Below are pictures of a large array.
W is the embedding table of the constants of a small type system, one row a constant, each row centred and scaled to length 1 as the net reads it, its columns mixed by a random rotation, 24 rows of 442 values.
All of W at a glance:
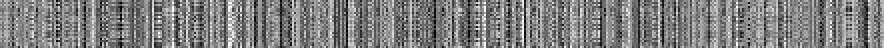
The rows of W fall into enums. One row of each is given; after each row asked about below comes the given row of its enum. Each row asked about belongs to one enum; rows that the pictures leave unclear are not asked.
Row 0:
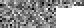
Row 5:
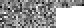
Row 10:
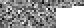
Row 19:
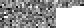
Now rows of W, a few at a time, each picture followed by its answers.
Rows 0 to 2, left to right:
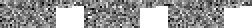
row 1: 19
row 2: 0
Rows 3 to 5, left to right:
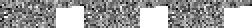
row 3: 19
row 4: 5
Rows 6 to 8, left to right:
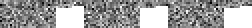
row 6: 0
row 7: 5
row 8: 10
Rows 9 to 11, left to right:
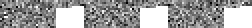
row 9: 19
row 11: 0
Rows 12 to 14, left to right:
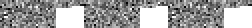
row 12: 19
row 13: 0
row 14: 19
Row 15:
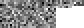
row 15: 0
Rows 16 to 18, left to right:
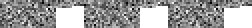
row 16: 10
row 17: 0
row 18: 10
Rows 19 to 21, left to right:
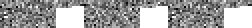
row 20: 0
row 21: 19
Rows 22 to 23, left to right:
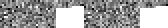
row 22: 19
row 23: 5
